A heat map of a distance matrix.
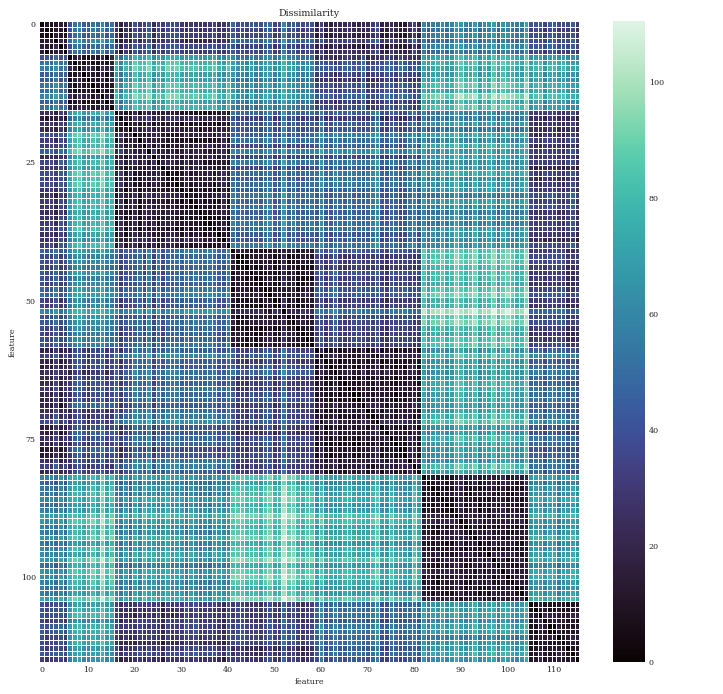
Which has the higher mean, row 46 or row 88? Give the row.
88
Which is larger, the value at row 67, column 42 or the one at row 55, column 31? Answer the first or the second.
the second
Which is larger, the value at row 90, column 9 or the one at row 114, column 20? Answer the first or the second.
the first
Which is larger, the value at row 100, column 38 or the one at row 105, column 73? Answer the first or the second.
the first
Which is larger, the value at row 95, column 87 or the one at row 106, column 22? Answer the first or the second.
the second
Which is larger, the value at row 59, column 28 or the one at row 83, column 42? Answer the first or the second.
the second
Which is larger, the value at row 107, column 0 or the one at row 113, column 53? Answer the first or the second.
the first
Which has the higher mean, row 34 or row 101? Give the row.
101
